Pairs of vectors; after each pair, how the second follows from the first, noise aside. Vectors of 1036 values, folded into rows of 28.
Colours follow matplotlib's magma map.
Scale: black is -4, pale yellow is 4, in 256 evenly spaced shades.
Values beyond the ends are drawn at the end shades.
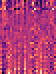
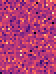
shuffled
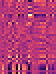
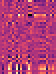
negated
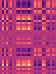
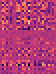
sign-scrambled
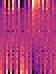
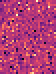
shuffled
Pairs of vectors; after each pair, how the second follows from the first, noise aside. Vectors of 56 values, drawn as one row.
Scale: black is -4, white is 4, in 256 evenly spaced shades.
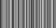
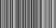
sign-scrambled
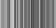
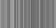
shrunk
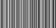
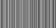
shrunk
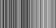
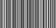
sign-scrambled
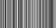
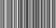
sign-scrambled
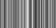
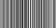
shuffled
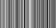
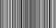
shuffled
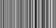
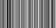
shuffled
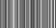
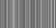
shrunk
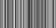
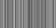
shrunk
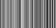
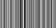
shuffled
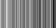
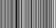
shuffled
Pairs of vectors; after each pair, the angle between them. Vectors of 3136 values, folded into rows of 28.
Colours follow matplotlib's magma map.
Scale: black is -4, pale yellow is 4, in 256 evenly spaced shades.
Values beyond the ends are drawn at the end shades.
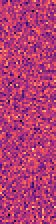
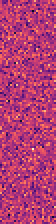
nearly parallel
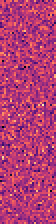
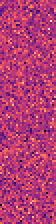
orthogonal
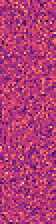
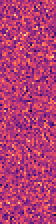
orthogonal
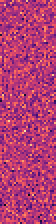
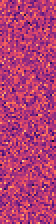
partly aligned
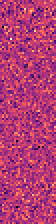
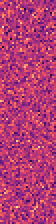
nearly opposite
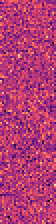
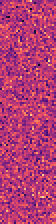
orthogonal
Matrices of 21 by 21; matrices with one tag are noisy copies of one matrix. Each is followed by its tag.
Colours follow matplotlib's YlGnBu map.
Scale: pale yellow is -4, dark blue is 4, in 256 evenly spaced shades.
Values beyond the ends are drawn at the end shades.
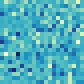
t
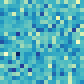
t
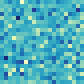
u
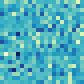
t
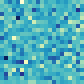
u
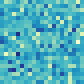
t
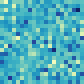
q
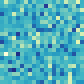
t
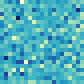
u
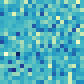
t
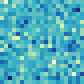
q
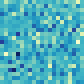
t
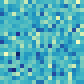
t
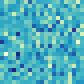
t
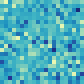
q
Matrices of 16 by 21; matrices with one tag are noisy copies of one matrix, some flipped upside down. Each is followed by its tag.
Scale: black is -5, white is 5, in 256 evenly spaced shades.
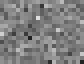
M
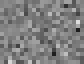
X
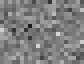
M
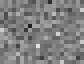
M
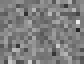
X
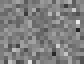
X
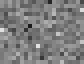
M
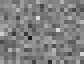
M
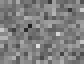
M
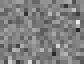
X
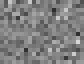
X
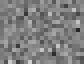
X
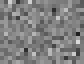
X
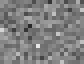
M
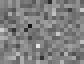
M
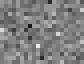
M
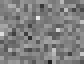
M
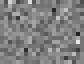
X
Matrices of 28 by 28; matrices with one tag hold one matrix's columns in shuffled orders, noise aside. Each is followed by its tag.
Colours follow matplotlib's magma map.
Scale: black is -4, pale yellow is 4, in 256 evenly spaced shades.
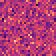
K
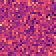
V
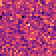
V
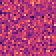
V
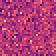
K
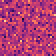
K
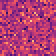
K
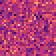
V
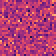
K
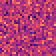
V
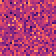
V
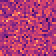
K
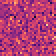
V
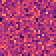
K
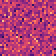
K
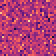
K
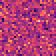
K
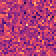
V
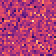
K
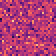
K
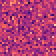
V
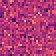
K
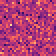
V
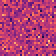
K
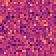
V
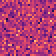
K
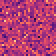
K
